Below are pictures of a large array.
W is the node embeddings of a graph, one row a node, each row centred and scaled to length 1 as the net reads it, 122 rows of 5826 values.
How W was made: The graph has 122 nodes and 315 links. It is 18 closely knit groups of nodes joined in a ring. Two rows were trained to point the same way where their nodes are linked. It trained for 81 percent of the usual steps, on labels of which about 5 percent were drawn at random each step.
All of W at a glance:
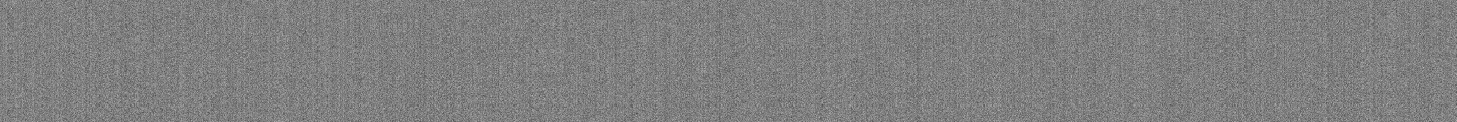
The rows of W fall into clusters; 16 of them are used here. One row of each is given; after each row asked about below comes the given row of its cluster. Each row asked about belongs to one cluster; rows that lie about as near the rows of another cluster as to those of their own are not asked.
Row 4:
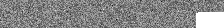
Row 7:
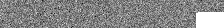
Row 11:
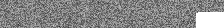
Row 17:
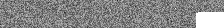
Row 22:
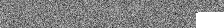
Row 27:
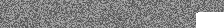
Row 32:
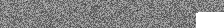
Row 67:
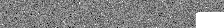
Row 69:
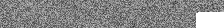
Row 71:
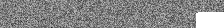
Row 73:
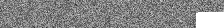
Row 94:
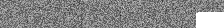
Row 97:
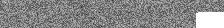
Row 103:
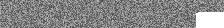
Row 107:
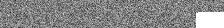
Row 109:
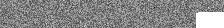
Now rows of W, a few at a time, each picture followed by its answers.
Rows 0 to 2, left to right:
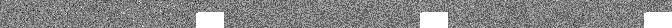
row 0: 71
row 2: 4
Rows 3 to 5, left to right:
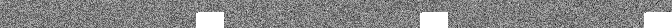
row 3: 107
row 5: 27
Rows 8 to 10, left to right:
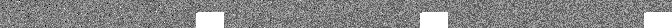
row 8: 67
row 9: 22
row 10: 7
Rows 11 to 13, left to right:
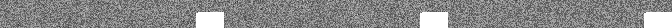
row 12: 32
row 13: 71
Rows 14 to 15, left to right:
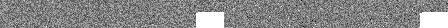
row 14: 7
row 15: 103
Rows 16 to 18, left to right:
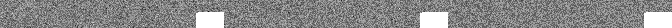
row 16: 69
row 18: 7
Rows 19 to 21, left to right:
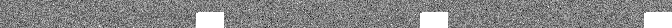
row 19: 69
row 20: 107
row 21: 107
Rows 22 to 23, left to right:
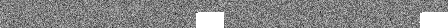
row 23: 17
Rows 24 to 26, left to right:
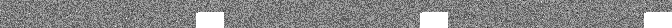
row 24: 17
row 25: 27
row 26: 107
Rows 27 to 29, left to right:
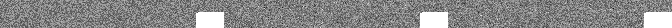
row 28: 69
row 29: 11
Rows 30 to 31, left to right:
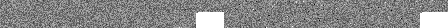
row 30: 109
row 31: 27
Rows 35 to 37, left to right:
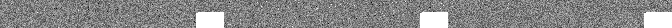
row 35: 7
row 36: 67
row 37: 109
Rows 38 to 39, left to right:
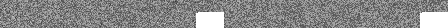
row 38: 4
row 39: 4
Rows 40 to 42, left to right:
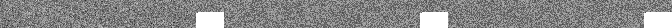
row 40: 69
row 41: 4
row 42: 109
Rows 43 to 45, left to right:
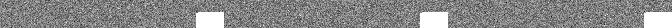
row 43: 103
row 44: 73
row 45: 7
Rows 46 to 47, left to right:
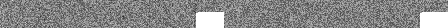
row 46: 94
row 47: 94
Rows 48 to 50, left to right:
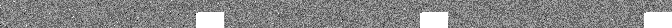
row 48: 4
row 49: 103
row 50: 17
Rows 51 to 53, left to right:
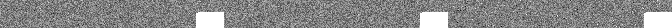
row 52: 27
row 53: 67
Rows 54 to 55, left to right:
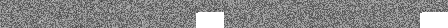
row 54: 103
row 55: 97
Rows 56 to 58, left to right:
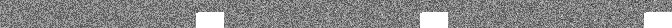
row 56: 103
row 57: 71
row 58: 27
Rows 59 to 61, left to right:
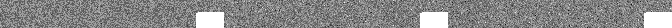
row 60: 32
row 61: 7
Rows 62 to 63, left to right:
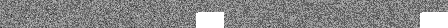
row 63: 94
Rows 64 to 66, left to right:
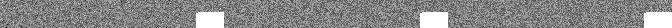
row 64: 107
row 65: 71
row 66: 17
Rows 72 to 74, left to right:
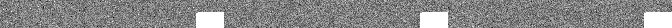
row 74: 97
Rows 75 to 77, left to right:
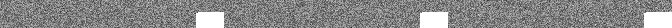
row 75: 11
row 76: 11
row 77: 22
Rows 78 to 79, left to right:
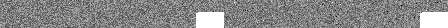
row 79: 109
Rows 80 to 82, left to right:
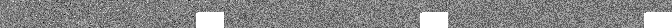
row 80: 94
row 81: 97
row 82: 109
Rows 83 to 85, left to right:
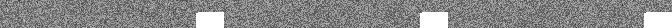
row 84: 32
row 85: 32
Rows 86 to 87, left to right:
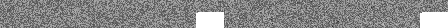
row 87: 97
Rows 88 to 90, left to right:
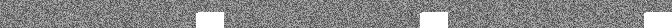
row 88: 17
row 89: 67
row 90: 7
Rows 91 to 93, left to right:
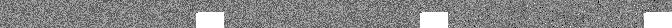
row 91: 71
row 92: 22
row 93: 4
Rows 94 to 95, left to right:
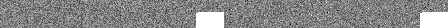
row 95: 27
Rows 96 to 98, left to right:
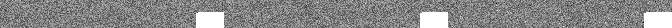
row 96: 27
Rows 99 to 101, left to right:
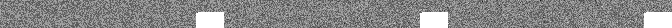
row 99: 17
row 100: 22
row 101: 32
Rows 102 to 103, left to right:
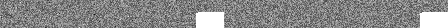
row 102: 17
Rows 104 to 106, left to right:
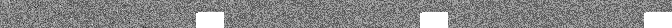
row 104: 97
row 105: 97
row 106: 97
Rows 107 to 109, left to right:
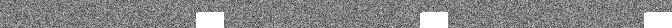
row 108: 22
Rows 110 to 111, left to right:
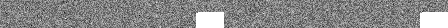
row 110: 17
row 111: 7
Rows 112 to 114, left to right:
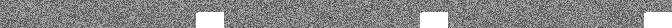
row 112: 69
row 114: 32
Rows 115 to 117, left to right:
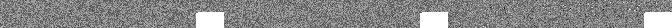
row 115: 71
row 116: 22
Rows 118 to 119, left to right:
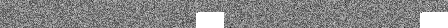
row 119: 107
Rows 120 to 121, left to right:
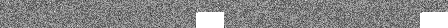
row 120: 97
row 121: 94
